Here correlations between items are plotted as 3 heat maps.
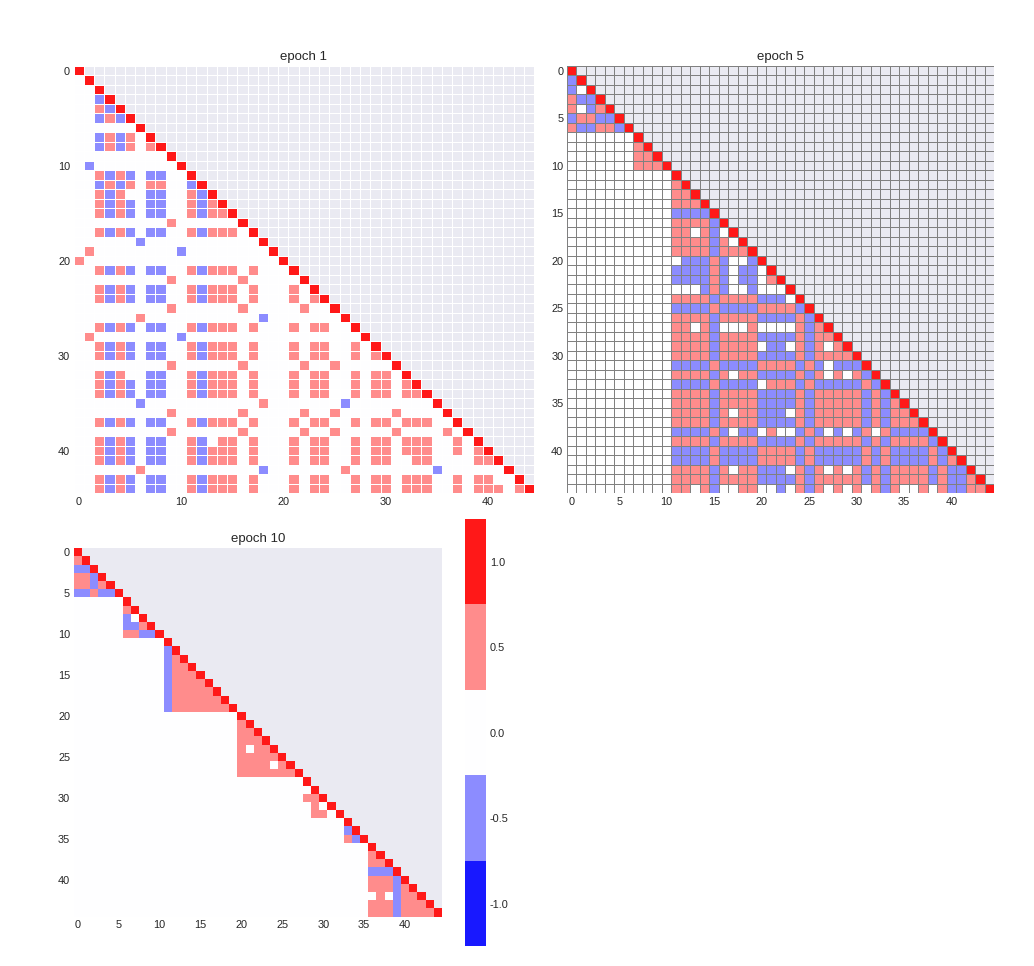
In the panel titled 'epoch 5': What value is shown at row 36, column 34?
0.5
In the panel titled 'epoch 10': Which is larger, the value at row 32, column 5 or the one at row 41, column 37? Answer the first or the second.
the second
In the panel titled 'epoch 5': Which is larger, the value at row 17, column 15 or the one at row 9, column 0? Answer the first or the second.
the second
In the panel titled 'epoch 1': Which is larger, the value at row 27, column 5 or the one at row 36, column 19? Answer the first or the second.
the second
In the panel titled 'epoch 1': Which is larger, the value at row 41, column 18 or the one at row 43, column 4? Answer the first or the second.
the second
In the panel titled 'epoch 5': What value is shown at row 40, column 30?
-0.5
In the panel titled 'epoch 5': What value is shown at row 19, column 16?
0.5
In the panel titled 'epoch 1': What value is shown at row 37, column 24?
0.5
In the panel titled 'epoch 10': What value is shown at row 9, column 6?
-0.5
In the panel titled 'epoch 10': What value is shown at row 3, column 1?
0.5
